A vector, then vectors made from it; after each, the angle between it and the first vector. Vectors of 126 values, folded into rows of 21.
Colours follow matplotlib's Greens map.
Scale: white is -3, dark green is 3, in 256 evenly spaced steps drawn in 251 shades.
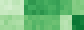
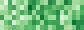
partly aligned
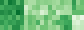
nearly opposite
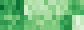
nearly opposite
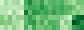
nearly parallel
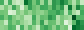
partly aligned
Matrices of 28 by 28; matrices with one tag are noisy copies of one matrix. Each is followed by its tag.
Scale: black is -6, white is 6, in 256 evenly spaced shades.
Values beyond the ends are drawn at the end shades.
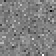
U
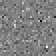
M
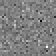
M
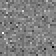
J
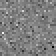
J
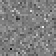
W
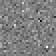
M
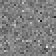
M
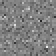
M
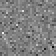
J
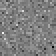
J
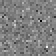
M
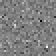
M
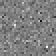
M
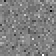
U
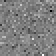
U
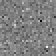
M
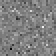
W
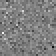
J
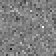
W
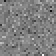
U
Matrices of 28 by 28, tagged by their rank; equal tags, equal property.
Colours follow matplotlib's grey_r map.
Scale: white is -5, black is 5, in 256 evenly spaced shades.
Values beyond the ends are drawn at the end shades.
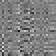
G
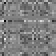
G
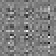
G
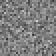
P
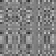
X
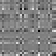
X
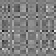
X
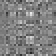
G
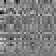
G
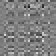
G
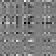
X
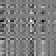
X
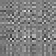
G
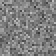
P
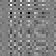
X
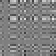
X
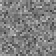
P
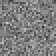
P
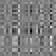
X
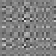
X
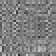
G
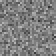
P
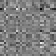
G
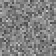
P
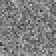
P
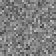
P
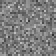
P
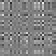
X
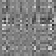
G
